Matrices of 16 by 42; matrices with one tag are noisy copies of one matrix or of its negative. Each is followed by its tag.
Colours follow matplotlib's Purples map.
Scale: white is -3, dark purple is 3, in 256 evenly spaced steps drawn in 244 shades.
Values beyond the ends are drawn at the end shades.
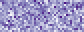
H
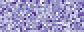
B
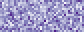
H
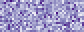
B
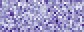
H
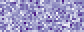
B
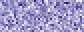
H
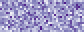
H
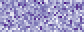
H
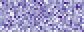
H
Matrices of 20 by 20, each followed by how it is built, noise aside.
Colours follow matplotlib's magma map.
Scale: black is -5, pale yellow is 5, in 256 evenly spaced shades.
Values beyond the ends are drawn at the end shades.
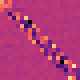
banded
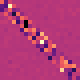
banded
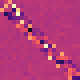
banded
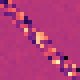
banded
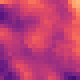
smooth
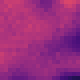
smooth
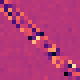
banded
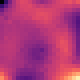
smooth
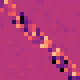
banded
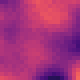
smooth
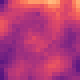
smooth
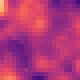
smooth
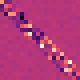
banded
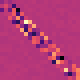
banded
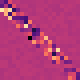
banded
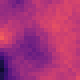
smooth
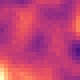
smooth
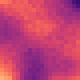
smooth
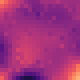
smooth
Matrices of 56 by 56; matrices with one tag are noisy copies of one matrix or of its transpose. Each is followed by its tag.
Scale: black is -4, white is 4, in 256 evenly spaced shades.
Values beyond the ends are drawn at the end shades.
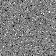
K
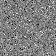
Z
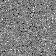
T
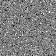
K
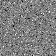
K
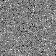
T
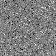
Z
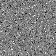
K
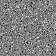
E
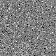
E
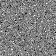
K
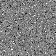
K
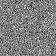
E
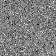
Z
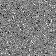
Z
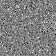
E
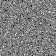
K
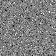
K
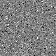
E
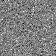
T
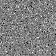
E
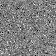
Z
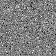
E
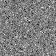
Z
